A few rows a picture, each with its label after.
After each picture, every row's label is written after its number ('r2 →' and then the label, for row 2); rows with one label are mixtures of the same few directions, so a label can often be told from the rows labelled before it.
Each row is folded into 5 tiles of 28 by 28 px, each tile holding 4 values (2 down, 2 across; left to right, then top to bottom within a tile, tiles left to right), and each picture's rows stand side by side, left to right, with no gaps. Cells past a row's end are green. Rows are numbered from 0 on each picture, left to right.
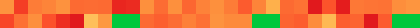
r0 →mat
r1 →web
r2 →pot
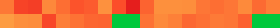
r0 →web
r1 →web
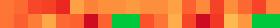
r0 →pot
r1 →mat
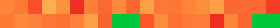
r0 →pot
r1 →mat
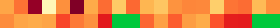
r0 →pot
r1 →mat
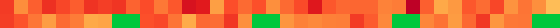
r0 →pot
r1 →pot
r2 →web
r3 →mat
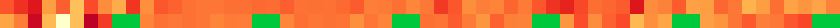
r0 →mat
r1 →web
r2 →mat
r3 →mat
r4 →mat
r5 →pot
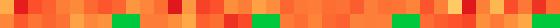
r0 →web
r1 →pot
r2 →mat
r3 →pot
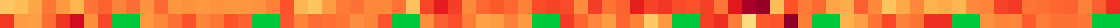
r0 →mat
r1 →pot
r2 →web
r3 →mat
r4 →pot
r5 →pot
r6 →pot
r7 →web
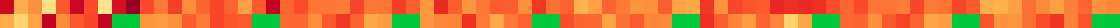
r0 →web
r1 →web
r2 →mat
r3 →web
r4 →web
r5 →pot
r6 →mat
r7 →mat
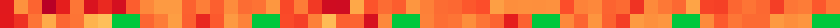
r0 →pot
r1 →mat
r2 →pot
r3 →pot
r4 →mat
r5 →mat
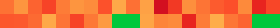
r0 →web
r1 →web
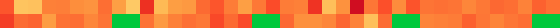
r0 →web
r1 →web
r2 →pot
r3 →web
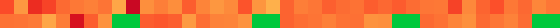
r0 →web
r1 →web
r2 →pot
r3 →pot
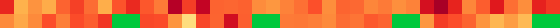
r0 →web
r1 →pot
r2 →pot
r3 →mat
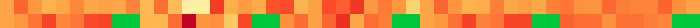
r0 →pot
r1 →pot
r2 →mat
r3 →pot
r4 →web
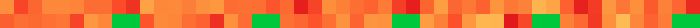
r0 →mat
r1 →mat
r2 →mat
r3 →mat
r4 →mat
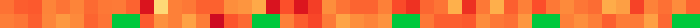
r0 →mat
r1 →web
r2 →mat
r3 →pot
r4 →pot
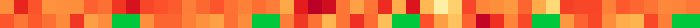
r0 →mat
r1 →mat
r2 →web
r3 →mat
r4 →mat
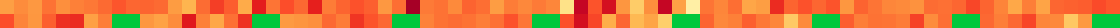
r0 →mat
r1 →web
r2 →web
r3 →pot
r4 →web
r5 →pot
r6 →mat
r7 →pot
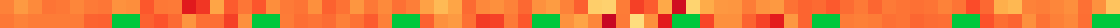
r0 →mat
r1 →pot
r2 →pot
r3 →mat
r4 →web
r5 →mat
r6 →web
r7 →web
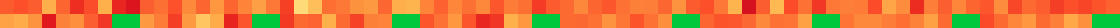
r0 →web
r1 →mat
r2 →web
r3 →mat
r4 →web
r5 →pot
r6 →pot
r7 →pot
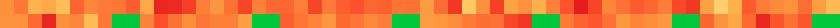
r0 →pot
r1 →web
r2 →pot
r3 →pot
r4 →mat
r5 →mat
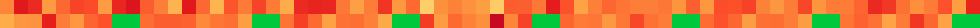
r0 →web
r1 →pot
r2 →web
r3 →mat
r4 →web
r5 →web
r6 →web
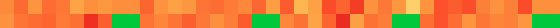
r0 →pot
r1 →web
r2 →mat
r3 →web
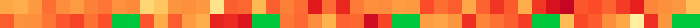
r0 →mat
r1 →mat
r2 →pot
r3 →web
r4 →mat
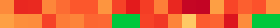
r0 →web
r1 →pot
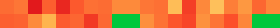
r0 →pot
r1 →pot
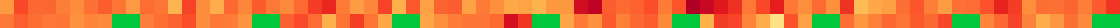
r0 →web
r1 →pot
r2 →web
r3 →pot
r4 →web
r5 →mat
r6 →web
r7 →mat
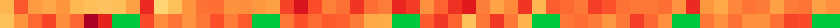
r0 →pot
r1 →web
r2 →mat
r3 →web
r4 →web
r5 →mat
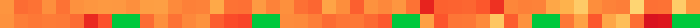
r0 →pot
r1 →mat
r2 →pot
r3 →mat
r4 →mat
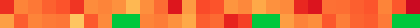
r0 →mat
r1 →pot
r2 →web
